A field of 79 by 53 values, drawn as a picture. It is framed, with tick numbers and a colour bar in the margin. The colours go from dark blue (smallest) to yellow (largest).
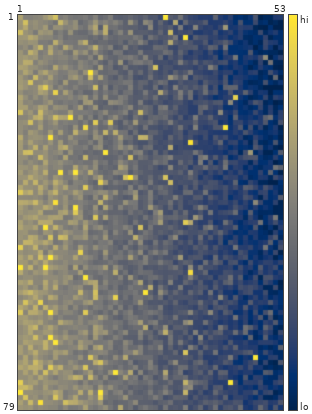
On average the colour sits 40% of the way up the scale. No regular stripes run through it. Values rise toward the left. No row or column stands out.
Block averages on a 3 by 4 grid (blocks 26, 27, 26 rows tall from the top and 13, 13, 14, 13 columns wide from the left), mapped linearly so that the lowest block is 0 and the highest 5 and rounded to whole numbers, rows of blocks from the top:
5320
5320
5420
